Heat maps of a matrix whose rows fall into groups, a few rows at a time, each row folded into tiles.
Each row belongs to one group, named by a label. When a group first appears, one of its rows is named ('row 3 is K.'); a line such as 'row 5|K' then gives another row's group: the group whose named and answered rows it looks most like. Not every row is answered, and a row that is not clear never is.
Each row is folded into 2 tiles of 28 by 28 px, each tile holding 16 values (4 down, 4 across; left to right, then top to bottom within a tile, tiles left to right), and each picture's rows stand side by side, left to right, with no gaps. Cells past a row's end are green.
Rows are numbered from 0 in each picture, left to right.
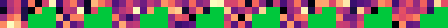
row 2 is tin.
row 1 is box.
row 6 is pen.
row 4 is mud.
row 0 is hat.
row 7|box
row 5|box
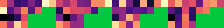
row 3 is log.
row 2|hat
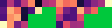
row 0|hat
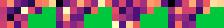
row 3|tin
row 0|pen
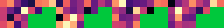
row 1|hat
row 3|tin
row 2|pen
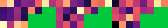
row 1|pen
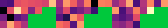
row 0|tin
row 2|mud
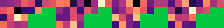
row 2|box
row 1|log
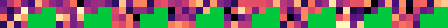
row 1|box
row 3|hat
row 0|box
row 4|tin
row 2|hat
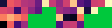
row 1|mud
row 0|box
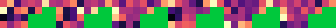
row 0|log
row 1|mud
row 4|log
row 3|log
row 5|mud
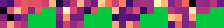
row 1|tin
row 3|box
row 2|log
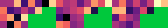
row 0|mud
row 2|pen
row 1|pen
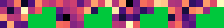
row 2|log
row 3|pen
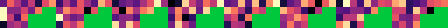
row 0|mud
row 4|mud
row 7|pen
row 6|hat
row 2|log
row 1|tin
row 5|hat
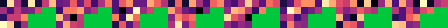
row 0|hat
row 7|hat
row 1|tin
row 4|tin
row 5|tin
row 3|hat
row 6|mud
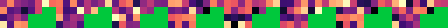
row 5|tin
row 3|box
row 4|log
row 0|log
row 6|box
